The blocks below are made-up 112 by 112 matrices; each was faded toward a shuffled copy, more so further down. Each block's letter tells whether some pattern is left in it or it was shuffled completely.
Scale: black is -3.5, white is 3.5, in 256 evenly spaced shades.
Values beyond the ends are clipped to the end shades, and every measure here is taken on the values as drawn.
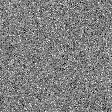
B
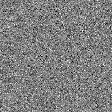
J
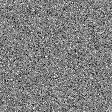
B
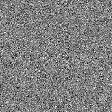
J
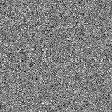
J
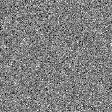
J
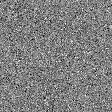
B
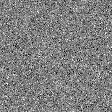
B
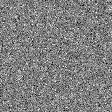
B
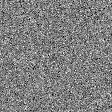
B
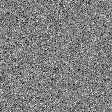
B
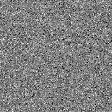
J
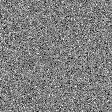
B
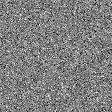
B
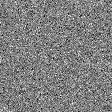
B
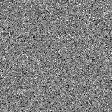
J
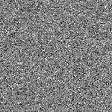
J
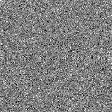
J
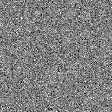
J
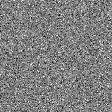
J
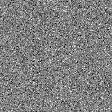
J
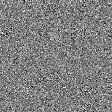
J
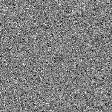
J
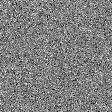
B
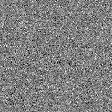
J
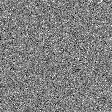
B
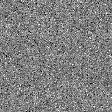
J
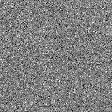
J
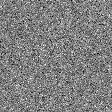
B
